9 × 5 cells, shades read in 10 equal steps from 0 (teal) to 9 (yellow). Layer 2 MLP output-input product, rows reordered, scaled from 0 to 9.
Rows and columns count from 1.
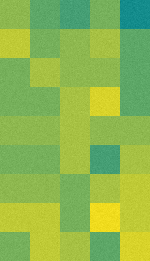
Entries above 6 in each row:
0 1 0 1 0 0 1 4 2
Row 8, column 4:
9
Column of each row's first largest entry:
1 1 2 4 3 3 5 4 5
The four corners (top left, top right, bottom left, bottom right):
5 0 4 8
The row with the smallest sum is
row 1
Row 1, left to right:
5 3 2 4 0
